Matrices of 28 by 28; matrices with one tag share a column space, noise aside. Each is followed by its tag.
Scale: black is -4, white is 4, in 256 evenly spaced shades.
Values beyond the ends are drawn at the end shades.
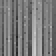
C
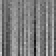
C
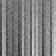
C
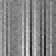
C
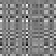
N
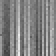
C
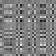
N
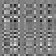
N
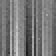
C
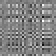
N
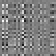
N
